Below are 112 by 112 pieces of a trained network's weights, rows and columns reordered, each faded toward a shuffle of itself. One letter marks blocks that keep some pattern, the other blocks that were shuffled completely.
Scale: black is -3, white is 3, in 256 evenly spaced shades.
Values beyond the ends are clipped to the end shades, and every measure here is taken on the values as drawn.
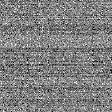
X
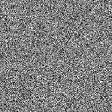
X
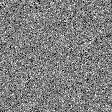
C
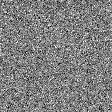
C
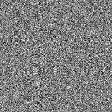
X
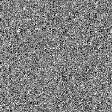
X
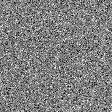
C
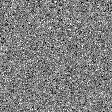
C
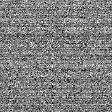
X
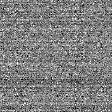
X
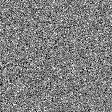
C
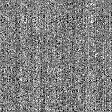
X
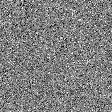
C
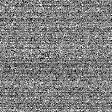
X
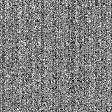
X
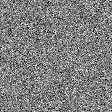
C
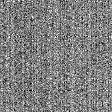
X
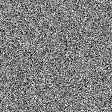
C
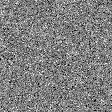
C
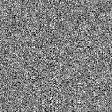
X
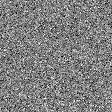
C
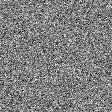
C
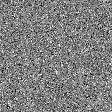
C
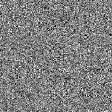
X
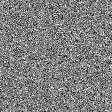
C
